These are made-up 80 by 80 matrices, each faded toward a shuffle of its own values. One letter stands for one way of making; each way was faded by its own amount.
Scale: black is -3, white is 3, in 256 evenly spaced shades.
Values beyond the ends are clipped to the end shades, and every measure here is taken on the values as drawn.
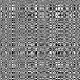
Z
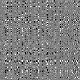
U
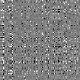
U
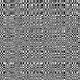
Z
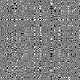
U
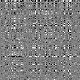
U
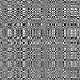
Z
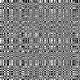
Z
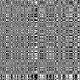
Z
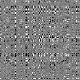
U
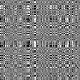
Z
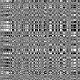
Z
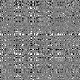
U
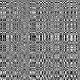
Z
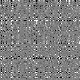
U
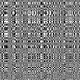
Z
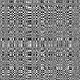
Z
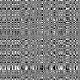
Z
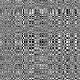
Z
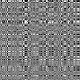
Z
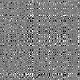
U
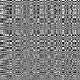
Z
